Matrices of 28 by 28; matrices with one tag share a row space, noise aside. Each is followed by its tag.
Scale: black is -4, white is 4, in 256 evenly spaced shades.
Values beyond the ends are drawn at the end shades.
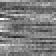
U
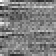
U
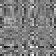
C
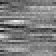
U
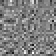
C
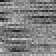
U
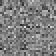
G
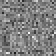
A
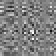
C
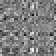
C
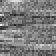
U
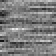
U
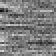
U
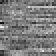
U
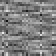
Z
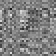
G
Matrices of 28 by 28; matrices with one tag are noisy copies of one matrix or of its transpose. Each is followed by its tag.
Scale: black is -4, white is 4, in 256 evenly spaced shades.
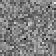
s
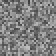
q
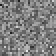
q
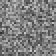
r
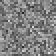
s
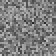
r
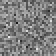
r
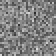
r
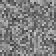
s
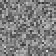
q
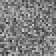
r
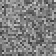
r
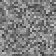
s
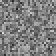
q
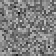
s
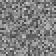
q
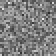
r
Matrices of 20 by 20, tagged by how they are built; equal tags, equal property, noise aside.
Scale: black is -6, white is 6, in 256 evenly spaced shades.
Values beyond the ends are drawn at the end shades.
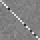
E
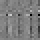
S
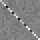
E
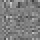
S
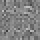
S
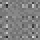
S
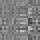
S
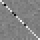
E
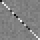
E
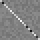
E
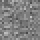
S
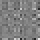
S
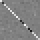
E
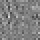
S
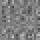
S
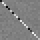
E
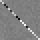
E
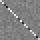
E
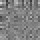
S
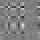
S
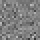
S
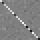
E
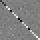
E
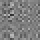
S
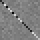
E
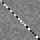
E
